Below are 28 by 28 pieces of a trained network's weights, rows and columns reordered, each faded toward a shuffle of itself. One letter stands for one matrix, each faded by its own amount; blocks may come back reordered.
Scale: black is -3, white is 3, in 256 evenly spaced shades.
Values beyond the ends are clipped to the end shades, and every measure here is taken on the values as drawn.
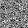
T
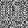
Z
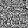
Z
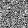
T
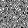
T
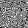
T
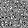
T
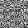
Z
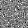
T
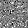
T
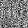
Z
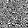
Z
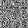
Z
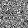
T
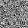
Z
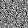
T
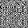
Z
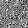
Z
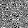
Z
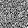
Z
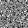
T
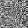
Z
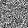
T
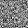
Z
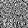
Z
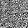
T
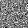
T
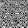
Z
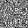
Z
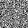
T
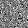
T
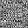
Z
